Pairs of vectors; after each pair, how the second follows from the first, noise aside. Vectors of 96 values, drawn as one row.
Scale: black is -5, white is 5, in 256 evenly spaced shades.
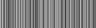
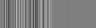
partly zeroed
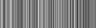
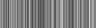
wrapped around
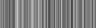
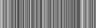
wrapped around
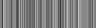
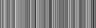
wrapped around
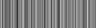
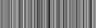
wrapped around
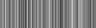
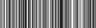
scaled up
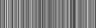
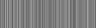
shrunk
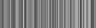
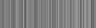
shrunk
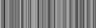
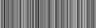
sign-scrambled
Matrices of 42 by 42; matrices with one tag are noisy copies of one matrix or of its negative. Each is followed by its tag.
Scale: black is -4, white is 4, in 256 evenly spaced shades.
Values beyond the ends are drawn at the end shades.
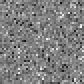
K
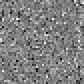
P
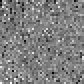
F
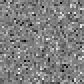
K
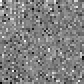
F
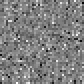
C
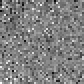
F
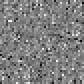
C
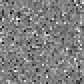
P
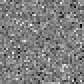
K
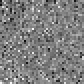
F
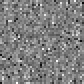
C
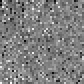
F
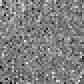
F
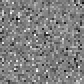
P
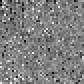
F
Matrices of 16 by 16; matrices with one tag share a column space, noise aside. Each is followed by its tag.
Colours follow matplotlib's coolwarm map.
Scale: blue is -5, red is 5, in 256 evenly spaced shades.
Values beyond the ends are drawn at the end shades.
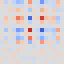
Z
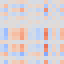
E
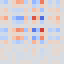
Z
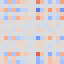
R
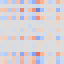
R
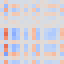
E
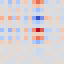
Z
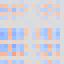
E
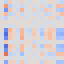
E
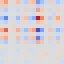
Z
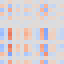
E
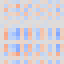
E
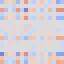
R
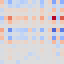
Z
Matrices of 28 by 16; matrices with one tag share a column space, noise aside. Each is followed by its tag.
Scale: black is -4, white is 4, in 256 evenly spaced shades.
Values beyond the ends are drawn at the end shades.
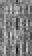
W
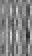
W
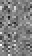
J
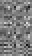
J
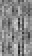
W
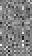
J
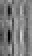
W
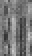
W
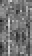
W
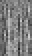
W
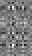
J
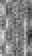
W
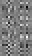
J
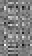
J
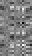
J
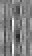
W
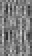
W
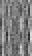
W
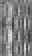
W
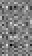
J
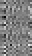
J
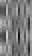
W
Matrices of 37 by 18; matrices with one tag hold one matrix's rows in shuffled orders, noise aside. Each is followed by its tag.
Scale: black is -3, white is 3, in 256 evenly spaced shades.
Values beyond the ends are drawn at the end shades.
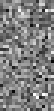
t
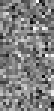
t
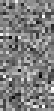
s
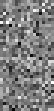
s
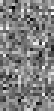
s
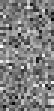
s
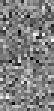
s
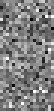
t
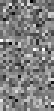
s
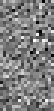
t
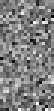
t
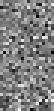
t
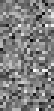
t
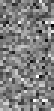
t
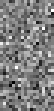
s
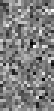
t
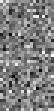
s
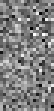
t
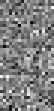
s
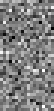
s
